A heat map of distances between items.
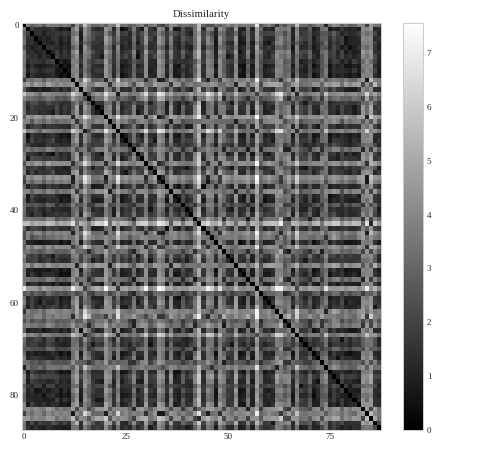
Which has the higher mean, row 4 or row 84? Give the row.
84
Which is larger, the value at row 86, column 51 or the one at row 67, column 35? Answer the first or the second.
the second
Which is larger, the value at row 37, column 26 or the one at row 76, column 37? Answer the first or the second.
the first
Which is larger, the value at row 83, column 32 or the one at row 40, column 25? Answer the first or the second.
the first
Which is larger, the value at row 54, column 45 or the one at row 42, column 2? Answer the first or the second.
the first
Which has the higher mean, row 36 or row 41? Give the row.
36
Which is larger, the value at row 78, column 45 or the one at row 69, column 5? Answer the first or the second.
the first
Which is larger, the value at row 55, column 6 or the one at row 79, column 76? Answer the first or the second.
the first
